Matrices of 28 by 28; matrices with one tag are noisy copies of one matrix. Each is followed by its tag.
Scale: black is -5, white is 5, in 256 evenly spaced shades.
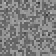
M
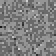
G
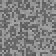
M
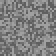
G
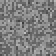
G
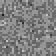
G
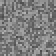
G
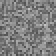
G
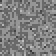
M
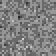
M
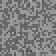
M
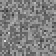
M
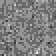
G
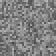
G
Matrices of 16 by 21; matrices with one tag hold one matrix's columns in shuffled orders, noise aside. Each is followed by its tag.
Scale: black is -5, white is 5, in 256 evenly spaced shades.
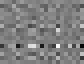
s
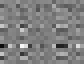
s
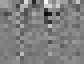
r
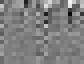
r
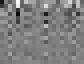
r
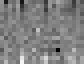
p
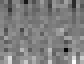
p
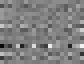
s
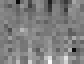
p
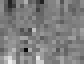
p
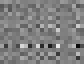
s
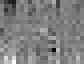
p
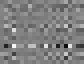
s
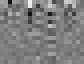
r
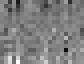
p
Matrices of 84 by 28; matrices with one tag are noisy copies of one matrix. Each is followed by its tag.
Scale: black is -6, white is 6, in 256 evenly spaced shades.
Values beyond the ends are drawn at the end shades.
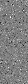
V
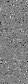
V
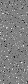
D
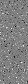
D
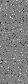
V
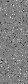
V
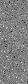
D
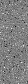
D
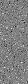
D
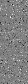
V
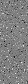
D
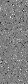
V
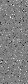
V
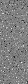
D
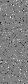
V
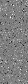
V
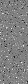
D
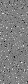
D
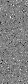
V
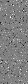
V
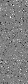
V
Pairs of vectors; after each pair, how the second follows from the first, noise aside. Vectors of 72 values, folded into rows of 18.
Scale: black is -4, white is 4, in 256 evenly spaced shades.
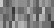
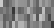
copied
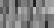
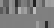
partly zeroed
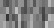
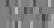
partly zeroed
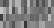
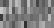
copied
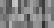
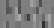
partly zeroed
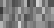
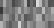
copied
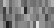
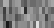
copied
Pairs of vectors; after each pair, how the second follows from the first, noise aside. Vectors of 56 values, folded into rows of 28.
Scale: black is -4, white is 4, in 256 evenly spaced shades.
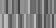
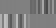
partly zeroed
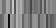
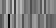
copied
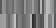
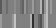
partly zeroed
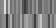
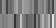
shuffled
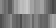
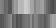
copied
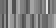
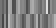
copied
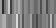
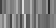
shuffled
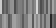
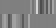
partly zeroed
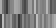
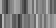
copied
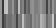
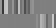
partly zeroed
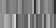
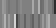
partly zeroed
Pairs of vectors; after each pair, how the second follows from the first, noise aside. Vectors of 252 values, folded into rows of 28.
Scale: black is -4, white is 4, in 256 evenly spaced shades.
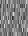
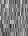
shuffled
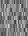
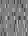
partly zeroed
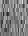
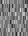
shuffled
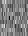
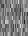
shuffled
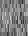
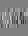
partly zeroed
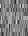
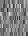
shuffled
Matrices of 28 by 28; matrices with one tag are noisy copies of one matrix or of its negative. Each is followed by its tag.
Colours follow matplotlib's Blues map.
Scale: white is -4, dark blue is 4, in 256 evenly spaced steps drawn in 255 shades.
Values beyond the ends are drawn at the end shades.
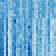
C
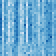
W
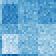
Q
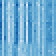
W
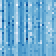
W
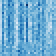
W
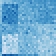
Q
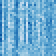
W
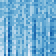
C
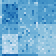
Q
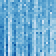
C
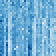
C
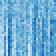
C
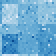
Q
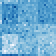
Q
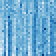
C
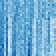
C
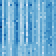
W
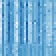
W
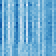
W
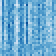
W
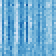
W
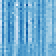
W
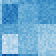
Q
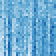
C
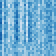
W
